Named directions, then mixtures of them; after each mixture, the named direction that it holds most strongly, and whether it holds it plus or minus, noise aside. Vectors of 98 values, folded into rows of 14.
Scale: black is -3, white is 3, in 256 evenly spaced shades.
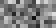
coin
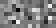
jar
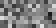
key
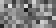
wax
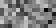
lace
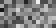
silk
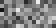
silk, plus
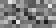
jar, plus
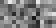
coin, plus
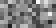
coin, plus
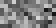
lace, plus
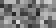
coin, plus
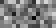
coin, plus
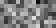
coin, minus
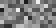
lace, plus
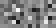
jar, minus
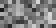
silk, plus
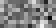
wax, plus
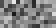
coin, plus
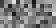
wax, minus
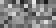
wax, plus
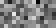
coin, minus
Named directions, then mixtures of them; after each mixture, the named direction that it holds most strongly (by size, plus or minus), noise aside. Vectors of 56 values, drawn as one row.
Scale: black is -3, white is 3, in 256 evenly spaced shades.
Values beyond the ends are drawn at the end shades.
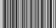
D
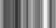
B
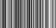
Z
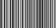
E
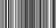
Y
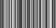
D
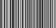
E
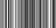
Y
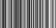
Z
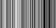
Z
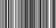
Y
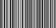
E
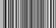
D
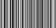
E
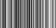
Z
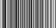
Z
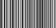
E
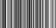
Z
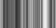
B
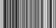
D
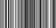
Y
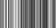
Y
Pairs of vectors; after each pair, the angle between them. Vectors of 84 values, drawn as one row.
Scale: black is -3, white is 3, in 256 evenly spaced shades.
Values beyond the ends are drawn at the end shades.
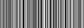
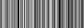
partly opposed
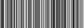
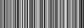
partly opposed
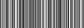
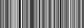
partly aligned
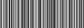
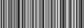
partly aligned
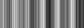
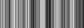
nearly parallel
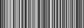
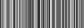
partly aligned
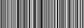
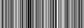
partly opposed
